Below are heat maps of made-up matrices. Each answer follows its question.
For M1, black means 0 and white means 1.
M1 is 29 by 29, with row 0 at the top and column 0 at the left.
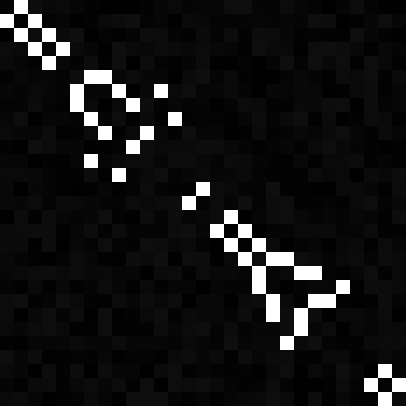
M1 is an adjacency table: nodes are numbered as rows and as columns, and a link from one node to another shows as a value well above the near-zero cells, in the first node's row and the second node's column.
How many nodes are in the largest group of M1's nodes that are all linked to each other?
3
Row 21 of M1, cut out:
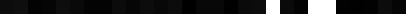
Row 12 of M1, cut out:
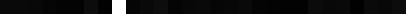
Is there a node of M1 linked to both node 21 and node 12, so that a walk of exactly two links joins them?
no
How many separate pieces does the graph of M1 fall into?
6
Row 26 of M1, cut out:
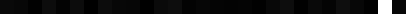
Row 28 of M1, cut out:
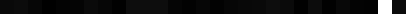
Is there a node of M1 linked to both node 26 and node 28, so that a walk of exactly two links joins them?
yes
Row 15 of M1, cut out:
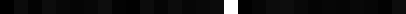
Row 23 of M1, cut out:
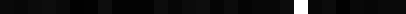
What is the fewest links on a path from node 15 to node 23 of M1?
6
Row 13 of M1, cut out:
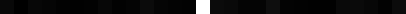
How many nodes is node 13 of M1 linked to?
1
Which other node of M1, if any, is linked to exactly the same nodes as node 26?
node 28
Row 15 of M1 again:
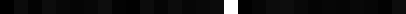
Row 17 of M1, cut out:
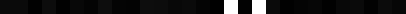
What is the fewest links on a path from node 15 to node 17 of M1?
2
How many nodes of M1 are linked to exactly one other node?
12
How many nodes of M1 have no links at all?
1
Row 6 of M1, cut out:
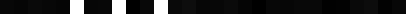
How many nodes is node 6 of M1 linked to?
3
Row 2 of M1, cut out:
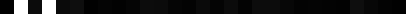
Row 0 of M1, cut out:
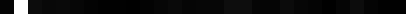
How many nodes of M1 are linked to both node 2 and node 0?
1
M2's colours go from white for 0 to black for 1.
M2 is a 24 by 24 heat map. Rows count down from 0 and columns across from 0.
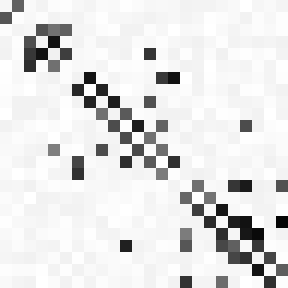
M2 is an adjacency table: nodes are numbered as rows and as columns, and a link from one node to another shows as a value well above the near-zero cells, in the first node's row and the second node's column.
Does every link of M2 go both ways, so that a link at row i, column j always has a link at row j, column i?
yes
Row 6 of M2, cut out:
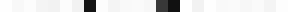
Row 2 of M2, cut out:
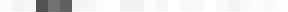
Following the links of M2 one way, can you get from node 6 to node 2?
yes
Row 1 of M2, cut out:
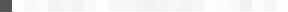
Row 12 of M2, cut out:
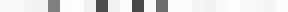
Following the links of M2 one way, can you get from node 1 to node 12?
no
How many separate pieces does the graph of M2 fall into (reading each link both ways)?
2
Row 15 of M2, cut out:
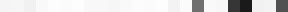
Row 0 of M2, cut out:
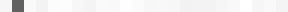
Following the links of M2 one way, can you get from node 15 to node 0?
no
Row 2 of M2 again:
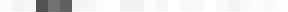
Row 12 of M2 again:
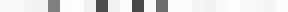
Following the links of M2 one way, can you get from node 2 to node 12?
yes
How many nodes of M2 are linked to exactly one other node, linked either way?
2
